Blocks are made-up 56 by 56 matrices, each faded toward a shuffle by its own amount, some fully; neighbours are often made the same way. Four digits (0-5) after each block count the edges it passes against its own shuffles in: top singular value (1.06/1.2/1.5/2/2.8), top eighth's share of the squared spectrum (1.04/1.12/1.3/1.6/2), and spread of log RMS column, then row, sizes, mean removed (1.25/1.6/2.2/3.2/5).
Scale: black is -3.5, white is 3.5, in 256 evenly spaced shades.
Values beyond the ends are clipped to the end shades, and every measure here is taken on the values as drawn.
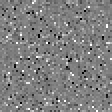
1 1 0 0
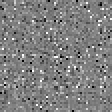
1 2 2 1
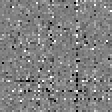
2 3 2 2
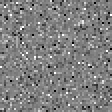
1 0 0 0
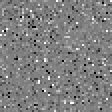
0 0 0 0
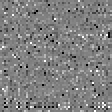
3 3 1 1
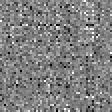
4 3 2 2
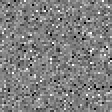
1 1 0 0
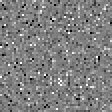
1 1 0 0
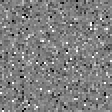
1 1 1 0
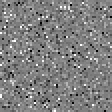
0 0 0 0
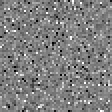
0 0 0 0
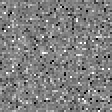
0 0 0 1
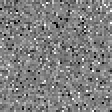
0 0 0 0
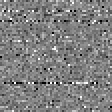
2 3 0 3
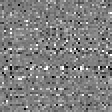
4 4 1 3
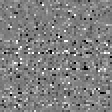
3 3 1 2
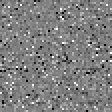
1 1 0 0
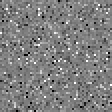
0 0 0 0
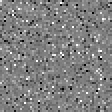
0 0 0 0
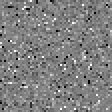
0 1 0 0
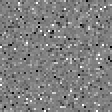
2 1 0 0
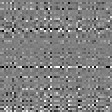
5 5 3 4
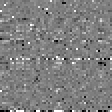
4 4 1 2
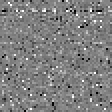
3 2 0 1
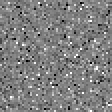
0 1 0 0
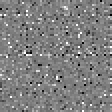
3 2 0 1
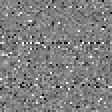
2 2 0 2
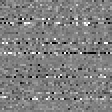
3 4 0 4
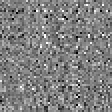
4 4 2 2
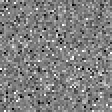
1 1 0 0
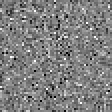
2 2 1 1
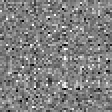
3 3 2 1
